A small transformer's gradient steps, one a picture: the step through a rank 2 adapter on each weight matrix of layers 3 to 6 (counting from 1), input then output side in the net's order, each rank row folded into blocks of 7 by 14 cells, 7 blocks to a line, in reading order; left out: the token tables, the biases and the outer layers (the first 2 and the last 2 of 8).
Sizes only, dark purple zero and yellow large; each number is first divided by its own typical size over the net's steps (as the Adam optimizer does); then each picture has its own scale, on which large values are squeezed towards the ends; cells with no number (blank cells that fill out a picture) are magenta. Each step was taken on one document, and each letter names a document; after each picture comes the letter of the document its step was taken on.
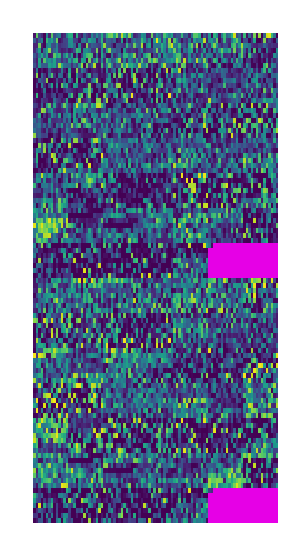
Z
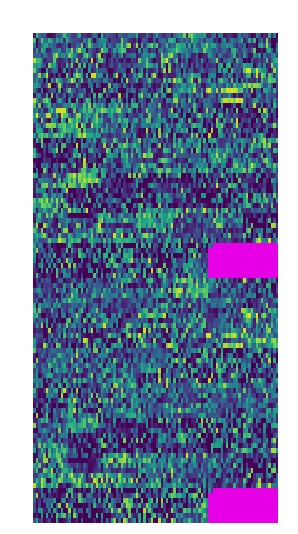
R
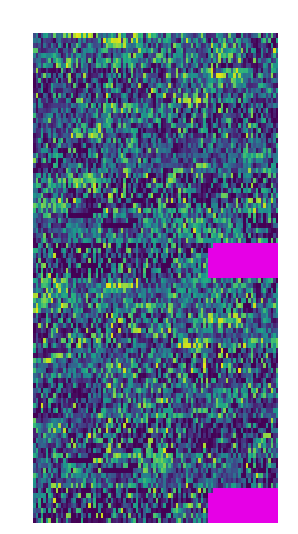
Z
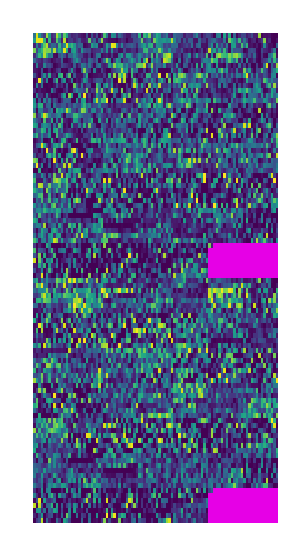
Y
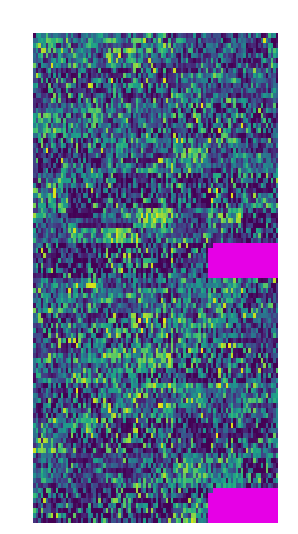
R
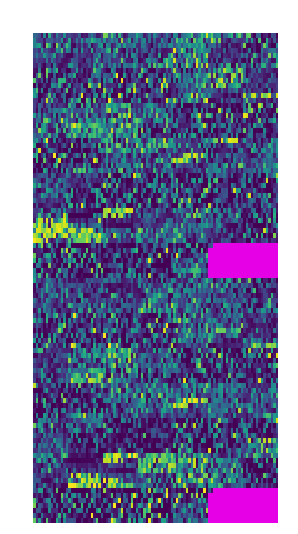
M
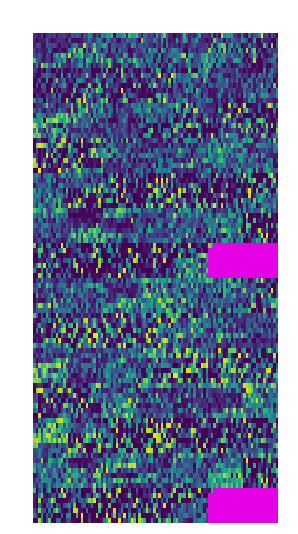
Z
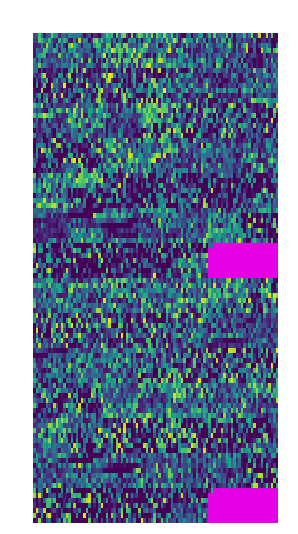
Z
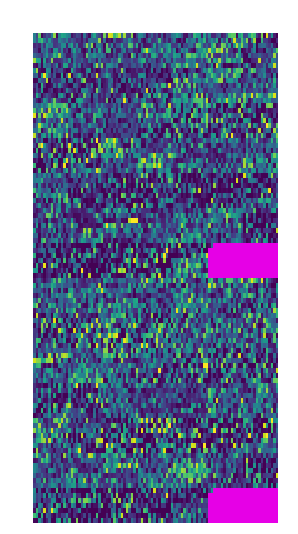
Y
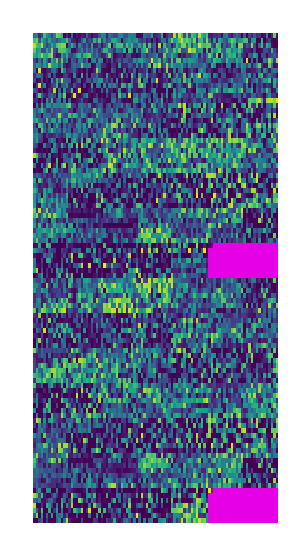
R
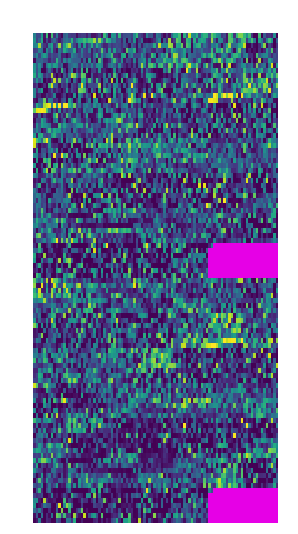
M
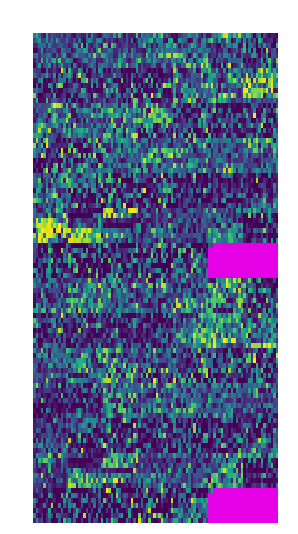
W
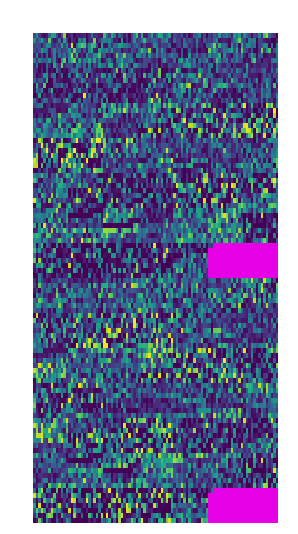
Y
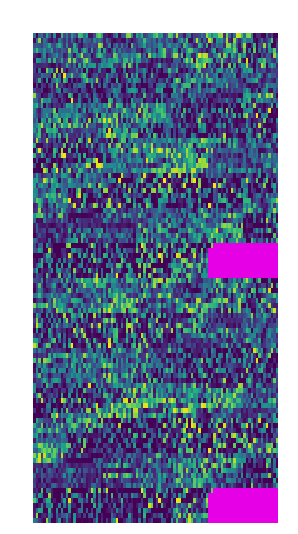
W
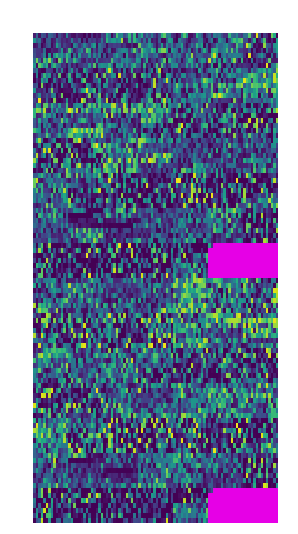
Z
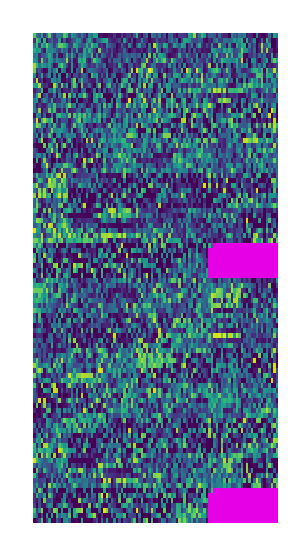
R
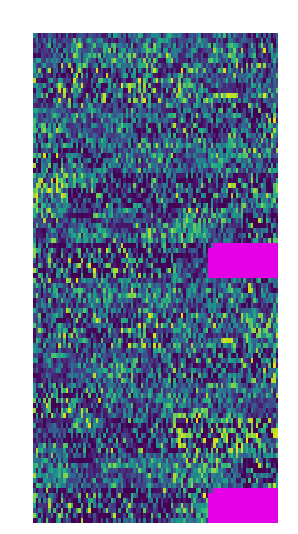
R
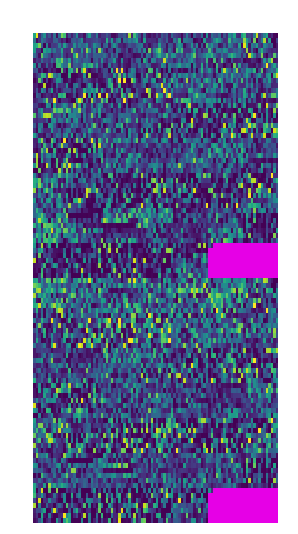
Y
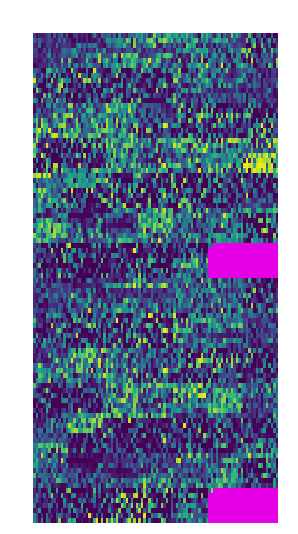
M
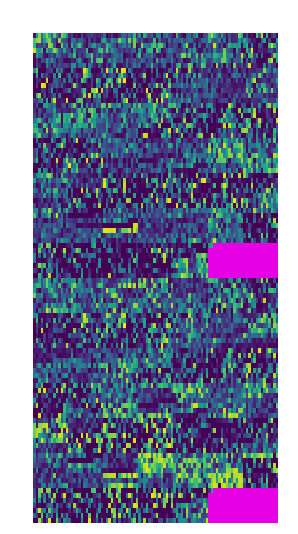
Z
